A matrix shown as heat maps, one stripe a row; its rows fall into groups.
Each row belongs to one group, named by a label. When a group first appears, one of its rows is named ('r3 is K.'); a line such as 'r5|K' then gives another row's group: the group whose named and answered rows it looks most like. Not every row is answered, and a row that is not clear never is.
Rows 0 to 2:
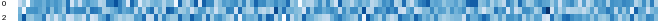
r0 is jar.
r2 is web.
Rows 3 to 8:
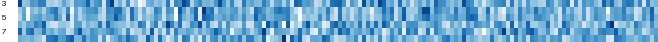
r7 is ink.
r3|ink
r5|jar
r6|web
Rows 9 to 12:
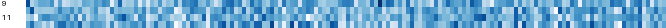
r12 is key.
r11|jar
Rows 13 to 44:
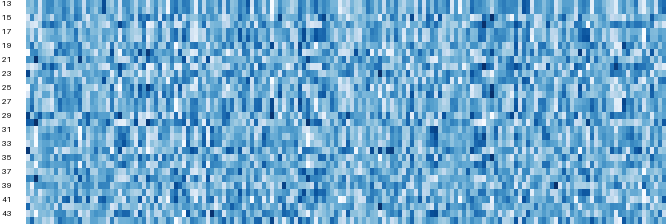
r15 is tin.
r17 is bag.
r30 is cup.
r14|bag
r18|bag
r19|key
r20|tin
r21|cup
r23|ink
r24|bag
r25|tin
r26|tin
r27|key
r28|key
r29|ink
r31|jar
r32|jar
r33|jar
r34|ink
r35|tin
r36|jar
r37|bag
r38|cup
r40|bag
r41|bag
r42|ink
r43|jar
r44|key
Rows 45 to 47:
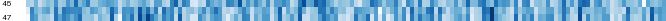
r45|bag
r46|tin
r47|tin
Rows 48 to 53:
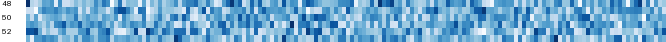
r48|ink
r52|cup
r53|web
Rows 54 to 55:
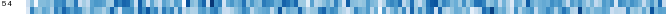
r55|tin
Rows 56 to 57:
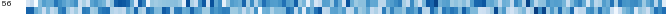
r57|cup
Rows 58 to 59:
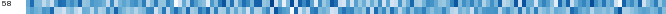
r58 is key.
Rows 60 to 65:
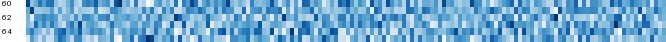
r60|ink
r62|web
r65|tin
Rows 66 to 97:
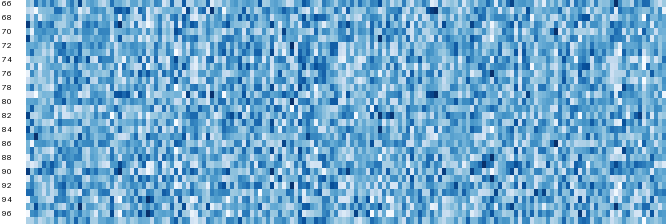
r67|jar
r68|bag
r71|ink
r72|key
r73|key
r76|tin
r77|bag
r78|key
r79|jar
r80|key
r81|web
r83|key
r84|ink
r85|cup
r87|key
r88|tin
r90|ink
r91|tin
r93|cup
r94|tin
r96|tin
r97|bag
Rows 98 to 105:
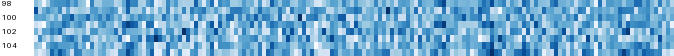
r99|ink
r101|jar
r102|web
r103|tin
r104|jar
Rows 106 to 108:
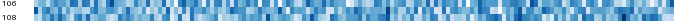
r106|bag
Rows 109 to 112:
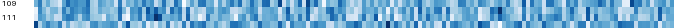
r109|key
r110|tin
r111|tin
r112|ink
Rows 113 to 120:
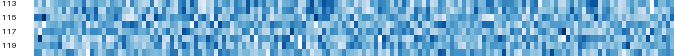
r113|bag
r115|cup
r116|jar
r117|web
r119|web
